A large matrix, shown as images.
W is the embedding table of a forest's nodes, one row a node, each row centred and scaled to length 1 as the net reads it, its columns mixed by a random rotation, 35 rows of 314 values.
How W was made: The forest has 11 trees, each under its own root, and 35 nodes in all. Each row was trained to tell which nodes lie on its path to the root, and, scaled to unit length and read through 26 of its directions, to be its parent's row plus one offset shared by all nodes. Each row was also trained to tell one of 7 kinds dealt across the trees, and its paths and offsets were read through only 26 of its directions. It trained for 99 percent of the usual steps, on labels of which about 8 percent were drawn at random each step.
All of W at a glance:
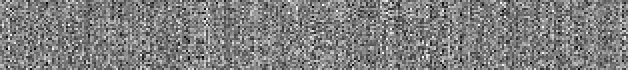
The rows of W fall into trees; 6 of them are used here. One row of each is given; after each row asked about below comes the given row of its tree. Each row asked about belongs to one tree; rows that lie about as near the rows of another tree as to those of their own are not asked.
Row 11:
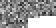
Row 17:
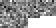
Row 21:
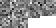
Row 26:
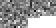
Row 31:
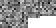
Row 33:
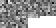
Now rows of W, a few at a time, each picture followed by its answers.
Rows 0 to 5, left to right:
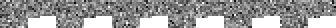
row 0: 26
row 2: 17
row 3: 33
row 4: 26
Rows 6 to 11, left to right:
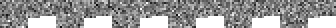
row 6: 26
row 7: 21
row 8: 33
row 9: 26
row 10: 31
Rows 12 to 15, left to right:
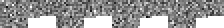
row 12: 33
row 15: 11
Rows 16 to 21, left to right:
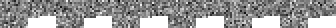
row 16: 31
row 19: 11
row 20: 31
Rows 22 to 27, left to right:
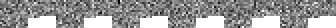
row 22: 33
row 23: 11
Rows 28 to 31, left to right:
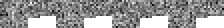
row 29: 31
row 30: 21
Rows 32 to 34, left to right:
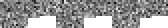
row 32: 17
